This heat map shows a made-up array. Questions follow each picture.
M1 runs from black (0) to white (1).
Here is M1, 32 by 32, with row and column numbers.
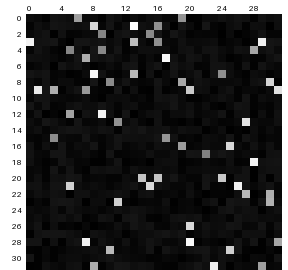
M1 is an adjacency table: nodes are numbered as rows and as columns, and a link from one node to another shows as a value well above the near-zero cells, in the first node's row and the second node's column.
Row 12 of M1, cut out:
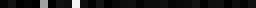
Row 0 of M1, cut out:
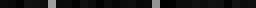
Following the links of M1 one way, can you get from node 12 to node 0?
yes
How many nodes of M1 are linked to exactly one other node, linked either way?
3
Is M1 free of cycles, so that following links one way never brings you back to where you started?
yes
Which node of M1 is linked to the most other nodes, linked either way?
node 9
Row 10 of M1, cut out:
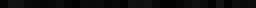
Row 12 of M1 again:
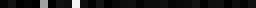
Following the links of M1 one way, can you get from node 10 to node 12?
no
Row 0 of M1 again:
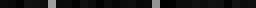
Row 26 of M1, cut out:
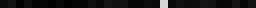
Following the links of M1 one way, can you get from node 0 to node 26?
no
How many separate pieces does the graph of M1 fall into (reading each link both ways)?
1
